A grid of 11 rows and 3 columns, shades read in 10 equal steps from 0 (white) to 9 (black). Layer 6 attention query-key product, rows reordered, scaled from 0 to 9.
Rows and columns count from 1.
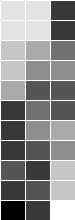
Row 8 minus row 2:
6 5 -3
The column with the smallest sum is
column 3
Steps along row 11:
down down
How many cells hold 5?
2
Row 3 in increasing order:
2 3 5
